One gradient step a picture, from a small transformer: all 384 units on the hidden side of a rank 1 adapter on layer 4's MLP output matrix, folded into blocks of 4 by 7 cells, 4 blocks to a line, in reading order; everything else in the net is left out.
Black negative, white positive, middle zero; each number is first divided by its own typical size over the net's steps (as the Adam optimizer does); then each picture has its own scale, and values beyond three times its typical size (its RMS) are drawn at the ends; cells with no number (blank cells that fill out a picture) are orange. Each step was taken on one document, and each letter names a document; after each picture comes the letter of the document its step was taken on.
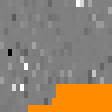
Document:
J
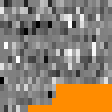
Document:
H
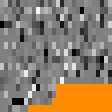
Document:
H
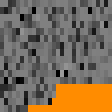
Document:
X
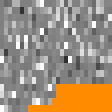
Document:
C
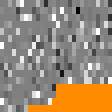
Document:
X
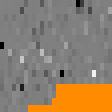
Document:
J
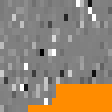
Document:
J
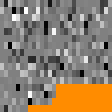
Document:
H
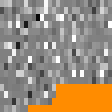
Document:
H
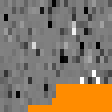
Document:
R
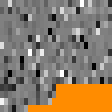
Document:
X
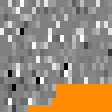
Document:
X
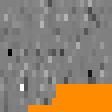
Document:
J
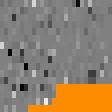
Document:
J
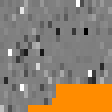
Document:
J
